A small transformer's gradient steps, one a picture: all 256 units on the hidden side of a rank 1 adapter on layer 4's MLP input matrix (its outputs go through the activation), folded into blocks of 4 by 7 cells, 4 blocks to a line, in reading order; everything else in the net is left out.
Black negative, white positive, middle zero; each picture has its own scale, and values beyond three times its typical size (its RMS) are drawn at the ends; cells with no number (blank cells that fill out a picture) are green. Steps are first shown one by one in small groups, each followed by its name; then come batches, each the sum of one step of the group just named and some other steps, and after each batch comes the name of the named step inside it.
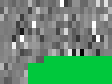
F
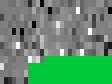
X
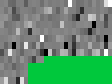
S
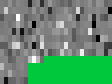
X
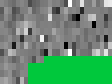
S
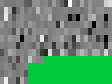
S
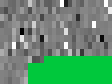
F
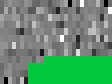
F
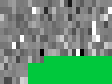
F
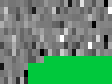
S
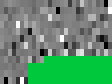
S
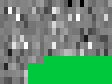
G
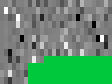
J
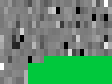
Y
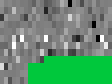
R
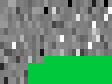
G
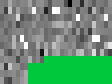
G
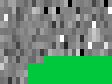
Y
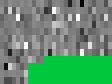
G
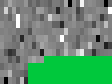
J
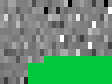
G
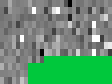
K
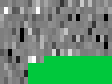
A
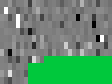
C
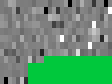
K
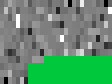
C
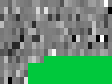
A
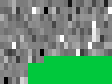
K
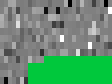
C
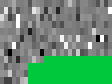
C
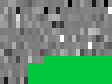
C
